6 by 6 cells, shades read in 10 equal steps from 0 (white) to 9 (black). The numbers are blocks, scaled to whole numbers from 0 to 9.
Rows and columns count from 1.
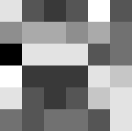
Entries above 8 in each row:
0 0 1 0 0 0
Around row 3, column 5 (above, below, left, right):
3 1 1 5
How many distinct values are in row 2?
3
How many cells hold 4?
2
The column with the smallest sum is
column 5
